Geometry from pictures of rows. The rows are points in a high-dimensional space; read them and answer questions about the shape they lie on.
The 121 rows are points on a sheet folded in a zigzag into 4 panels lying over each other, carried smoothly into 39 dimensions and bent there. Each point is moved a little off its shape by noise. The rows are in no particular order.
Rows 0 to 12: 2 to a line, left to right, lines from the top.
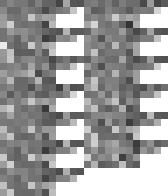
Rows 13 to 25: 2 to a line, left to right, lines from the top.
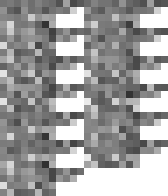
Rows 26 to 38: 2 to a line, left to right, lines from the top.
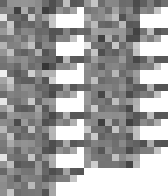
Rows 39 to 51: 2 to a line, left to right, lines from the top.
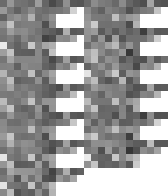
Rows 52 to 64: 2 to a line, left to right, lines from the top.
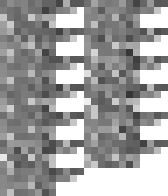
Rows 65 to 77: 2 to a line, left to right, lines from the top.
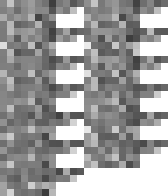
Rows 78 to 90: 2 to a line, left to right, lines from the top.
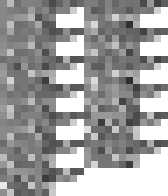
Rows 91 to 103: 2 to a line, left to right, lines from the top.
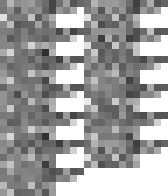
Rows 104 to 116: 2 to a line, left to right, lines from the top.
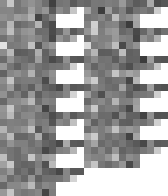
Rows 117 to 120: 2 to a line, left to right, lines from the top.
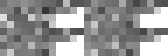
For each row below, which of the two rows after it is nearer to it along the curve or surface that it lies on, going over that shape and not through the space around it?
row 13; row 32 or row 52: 52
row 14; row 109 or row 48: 48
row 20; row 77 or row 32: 32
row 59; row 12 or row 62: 62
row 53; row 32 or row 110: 110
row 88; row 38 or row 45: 45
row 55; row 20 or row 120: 120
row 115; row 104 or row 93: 104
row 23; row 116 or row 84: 116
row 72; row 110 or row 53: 53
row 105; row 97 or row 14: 14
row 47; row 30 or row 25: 30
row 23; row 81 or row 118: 118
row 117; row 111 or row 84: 84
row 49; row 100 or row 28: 28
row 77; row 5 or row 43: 5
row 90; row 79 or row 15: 15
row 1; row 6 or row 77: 6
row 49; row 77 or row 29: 29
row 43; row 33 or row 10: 10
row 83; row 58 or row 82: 82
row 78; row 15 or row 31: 31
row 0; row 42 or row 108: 108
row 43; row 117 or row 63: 63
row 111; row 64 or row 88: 64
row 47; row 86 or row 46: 86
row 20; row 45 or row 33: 45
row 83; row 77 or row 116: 77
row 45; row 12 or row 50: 12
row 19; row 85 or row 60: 85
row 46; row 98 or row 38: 98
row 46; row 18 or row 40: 18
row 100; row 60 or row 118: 118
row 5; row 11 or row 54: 54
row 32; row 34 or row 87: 87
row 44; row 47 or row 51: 51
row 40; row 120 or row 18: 120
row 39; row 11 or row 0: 0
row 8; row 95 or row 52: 52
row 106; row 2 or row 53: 2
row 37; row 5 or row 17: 5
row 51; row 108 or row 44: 44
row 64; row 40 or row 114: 40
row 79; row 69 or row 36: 69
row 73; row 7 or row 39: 39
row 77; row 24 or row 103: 103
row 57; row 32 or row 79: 32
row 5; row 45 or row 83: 83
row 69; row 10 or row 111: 10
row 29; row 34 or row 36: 36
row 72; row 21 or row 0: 0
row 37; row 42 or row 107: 42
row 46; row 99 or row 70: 70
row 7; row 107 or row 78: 78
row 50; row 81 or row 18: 18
